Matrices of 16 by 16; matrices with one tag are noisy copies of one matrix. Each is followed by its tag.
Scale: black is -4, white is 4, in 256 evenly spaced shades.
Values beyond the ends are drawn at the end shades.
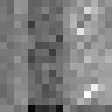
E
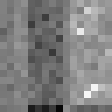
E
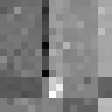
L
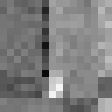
L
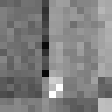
L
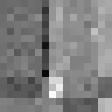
L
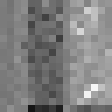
E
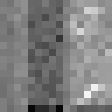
E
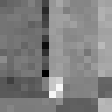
L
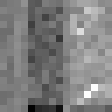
E
